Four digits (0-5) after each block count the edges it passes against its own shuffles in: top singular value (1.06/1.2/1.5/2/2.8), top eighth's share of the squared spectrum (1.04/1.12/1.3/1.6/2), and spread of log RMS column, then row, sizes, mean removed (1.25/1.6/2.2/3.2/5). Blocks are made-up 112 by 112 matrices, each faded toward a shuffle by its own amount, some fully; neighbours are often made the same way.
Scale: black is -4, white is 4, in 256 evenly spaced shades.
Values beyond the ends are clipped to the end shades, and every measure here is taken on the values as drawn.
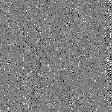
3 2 3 0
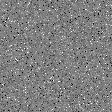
0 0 0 0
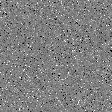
0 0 0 0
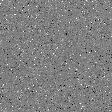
0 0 0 0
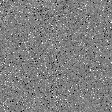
1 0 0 0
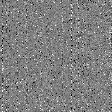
2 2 3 0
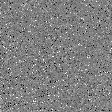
1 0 1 0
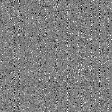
2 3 3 0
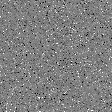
0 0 0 0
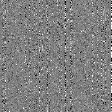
3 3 4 0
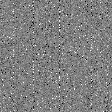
2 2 2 0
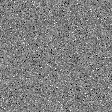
0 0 0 1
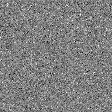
0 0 0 2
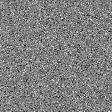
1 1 0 2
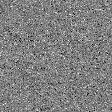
1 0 0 2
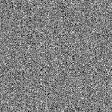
4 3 2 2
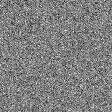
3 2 0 0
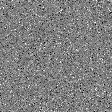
2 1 0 0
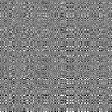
5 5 4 4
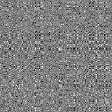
5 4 3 3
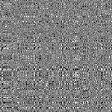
5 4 3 3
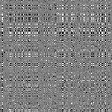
5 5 4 4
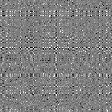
5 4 3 3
